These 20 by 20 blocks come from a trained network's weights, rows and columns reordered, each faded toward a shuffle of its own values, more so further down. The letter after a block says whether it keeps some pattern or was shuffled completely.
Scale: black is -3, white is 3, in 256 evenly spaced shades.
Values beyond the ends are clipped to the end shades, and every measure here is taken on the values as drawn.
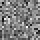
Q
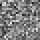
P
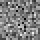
P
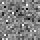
P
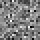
Q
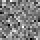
P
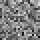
P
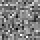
P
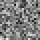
P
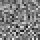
Q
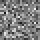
P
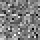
Q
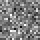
P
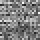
Q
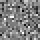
P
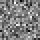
P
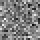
Q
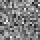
P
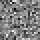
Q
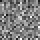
Q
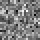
Q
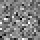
Q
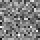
P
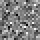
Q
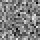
P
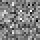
Q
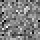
Q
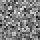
P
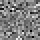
Q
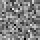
P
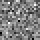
Q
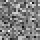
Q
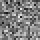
Q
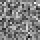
P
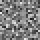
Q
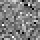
P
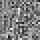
P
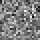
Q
